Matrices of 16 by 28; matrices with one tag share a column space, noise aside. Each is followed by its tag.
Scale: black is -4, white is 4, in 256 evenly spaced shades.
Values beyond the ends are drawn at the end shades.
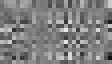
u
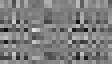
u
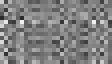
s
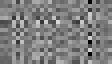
s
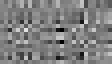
u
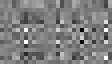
u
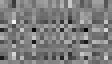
u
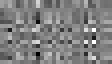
u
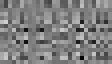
u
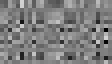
u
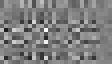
u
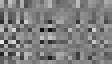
u
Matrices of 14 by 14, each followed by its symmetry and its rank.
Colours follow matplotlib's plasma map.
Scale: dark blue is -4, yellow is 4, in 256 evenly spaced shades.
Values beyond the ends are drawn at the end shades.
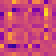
antisymmetric, rank two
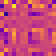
antisymmetric, rank two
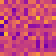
neither, rank three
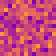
antisymmetric, full rank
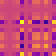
symmetric, rank one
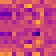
neither, rank three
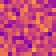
antisymmetric, full rank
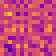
neither, rank three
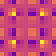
symmetric, rank one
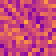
antisymmetric, full rank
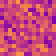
antisymmetric, full rank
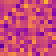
antisymmetric, full rank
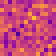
antisymmetric, full rank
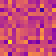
antisymmetric, rank two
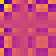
symmetric, rank one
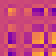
symmetric, rank one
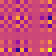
symmetric, rank one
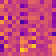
neither, rank three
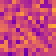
antisymmetric, full rank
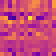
neither, rank three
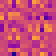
neither, rank three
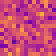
antisymmetric, full rank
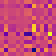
antisymmetric, rank two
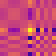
symmetric, rank one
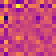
antisymmetric, rank two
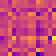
antisymmetric, rank two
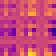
antisymmetric, rank two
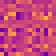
neither, rank three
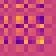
symmetric, rank one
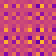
symmetric, rank one
